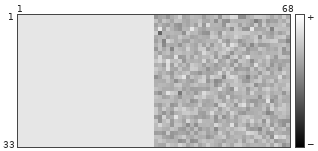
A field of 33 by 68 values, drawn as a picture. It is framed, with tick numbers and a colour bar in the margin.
The table splits into one row of 2 panels. Panel 1,1: very high, flat. Panel 1,2: high, fine-grained.
